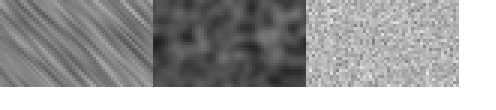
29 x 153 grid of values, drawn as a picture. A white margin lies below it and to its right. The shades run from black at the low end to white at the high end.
The table splits into one row of 3 panels. Panel 1,1: middling, slanting down to the right. Panel 1,2: low, blotchy. Panel 1,3: high, fine-grained.
